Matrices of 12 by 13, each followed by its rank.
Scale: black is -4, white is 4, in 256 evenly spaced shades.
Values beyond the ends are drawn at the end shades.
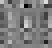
two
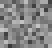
full rank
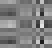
one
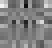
two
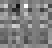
two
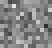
full rank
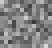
full rank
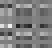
one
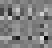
two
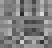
two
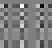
one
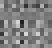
two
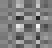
one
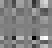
one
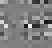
two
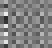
one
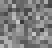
full rank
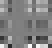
one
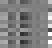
one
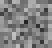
full rank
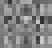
two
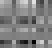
one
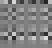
one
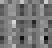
two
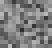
full rank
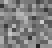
full rank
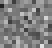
full rank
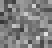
full rank
